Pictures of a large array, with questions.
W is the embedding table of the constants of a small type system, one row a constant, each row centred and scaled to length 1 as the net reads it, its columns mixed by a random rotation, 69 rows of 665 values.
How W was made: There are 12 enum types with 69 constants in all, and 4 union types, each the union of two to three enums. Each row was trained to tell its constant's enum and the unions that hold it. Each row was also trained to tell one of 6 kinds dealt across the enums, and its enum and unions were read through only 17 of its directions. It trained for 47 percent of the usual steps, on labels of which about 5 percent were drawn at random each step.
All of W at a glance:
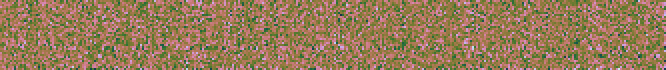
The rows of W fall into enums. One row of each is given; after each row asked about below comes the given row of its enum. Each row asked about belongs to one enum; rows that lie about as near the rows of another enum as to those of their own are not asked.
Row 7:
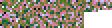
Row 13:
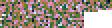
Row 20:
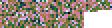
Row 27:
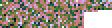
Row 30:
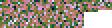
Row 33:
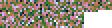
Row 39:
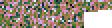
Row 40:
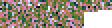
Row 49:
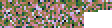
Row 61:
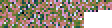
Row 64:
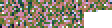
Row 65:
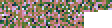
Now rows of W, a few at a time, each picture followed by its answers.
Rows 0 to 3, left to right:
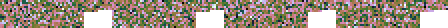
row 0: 65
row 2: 13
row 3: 39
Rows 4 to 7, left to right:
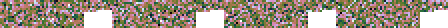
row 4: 39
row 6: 33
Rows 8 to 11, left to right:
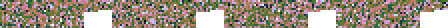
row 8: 27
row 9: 13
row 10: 39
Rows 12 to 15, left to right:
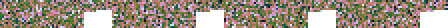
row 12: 49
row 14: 65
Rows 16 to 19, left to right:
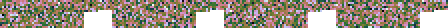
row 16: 7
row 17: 13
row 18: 49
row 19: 20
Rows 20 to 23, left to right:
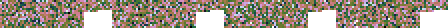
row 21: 20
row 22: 7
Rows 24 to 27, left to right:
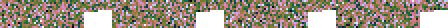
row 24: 20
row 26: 27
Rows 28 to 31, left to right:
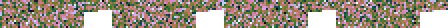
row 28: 30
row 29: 65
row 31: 65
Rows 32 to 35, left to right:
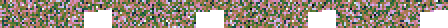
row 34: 39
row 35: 39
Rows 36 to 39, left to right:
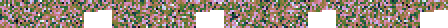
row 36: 49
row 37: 27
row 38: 30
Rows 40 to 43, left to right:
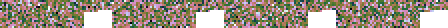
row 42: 13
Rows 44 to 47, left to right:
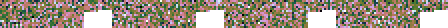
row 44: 61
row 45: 65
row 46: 20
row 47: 49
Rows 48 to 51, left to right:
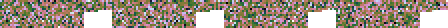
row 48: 49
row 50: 39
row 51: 13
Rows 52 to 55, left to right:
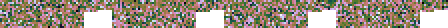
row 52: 65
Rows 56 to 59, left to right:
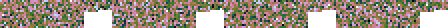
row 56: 33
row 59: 13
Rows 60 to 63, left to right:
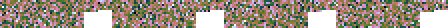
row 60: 7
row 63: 20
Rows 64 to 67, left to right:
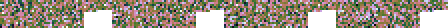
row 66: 64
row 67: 49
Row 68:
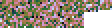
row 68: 61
